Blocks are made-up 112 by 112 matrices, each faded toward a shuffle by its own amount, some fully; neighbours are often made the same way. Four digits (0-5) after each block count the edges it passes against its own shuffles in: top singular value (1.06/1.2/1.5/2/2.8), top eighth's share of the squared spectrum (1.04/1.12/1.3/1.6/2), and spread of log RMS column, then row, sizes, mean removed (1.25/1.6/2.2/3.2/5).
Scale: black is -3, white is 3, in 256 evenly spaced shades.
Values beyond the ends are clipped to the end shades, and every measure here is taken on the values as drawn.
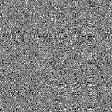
4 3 2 2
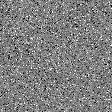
1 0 0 0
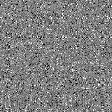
4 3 1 2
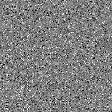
4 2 1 1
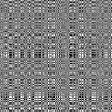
5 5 5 5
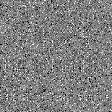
4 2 1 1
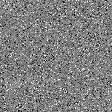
3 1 0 0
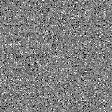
4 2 1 1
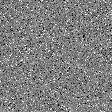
0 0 0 0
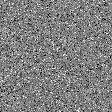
0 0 0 0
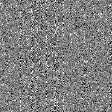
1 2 3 0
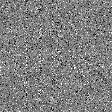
1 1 2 0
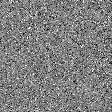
0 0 0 0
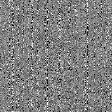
2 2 4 0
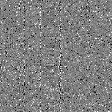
4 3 2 1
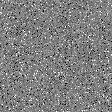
2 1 1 0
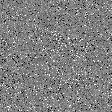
2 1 1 0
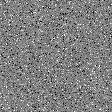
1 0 0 0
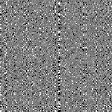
5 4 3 2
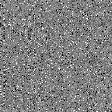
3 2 2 0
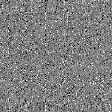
4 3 2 1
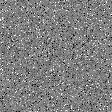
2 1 0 0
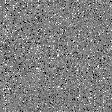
3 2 2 0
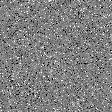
2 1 0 0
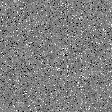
3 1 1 0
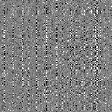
5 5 4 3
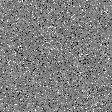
0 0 0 0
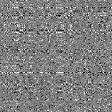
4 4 2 3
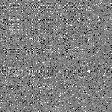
4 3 2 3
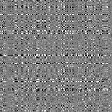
5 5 4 4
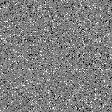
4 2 1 1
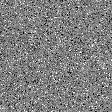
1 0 0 0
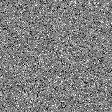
2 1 0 0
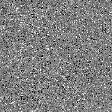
3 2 2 1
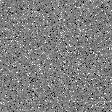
1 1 0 0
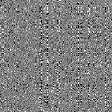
5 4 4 2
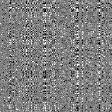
5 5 4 3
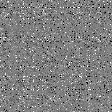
2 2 2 2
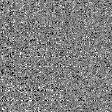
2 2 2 3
